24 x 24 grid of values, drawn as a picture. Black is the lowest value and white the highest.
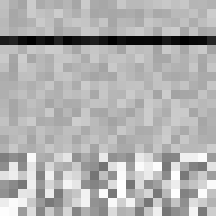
The top part is calmer, up to a seam about 70% of the way down. On average the colour sits 70% of the way up the scale. Row 5 differs from the rows beside it. Most values sit high, with a long tail of low ones.
